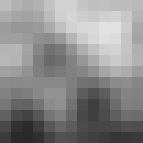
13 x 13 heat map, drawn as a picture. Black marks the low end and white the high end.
The ninth with the lowest average is the bottom left. The top left is the smoothest part. There is an overall slope up to the top. No regular stripes run through it.
